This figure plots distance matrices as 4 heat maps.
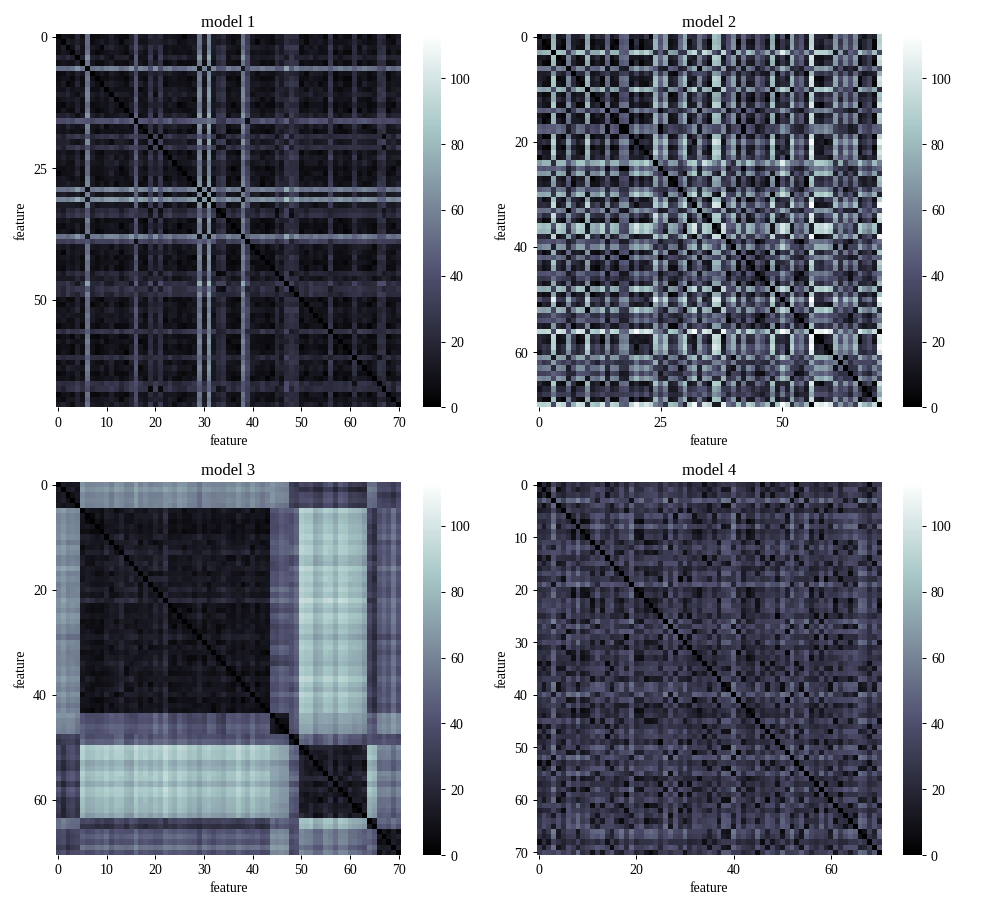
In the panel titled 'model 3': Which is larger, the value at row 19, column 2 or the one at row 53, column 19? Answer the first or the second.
the second
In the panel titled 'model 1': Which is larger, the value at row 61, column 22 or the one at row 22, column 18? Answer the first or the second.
the first
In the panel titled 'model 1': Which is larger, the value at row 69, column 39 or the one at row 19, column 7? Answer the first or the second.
the first
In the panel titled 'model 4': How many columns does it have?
71
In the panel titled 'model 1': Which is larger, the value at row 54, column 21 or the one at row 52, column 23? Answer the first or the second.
the first
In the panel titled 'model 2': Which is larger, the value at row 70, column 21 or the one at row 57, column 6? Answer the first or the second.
the first
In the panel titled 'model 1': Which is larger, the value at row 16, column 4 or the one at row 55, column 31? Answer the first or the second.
the second
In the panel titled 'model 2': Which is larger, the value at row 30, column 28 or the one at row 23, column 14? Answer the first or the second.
the first
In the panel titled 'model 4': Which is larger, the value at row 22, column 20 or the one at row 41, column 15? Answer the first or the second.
the second
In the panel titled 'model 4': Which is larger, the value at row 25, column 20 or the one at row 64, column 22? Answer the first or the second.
the first
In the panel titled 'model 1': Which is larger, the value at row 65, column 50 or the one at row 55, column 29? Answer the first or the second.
the second
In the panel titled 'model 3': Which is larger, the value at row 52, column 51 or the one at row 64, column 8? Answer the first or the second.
the second
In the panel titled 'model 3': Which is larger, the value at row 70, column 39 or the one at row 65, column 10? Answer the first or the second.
the first
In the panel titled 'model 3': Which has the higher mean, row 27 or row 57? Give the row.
57
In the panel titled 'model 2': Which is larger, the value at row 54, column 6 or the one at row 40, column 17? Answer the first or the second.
the second
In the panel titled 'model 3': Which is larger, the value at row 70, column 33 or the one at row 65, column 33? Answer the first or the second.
the first
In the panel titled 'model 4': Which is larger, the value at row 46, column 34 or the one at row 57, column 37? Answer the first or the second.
the second
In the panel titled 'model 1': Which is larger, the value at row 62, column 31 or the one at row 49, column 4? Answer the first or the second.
the first
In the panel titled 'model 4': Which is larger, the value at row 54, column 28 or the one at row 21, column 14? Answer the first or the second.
the first
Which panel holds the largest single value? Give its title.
model 2
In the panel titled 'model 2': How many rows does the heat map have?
71
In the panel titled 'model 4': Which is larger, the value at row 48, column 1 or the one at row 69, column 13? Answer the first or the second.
the second
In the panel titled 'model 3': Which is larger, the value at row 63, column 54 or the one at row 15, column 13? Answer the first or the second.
the second
